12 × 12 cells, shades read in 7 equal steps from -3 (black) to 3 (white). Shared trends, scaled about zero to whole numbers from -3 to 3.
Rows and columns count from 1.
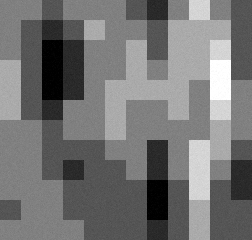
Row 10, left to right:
0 0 0 -1 -1 -1 -1 -3 -1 2 -1 -2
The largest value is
3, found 2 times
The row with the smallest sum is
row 11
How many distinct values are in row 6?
5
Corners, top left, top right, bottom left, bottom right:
0 -1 0 -1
